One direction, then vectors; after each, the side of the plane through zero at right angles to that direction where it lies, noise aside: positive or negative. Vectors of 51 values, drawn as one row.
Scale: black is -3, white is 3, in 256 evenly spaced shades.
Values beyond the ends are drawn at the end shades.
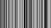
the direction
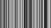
positive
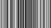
negative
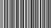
negative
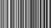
negative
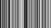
positive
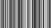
negative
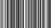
negative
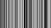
positive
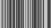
negative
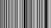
positive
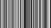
positive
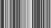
negative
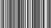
negative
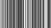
negative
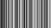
positive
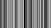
positive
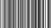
negative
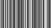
negative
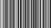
negative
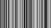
positive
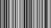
positive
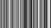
positive
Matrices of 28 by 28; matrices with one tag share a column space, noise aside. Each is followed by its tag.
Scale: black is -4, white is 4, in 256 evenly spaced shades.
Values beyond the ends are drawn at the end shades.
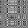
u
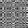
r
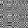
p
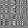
u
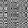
r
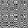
p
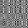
u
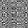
r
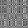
u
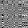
p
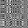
u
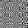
r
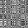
u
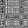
u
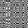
r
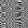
r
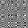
p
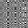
r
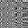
r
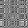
u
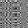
r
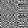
p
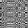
r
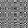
r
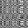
u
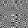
p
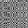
r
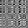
u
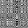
u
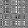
u
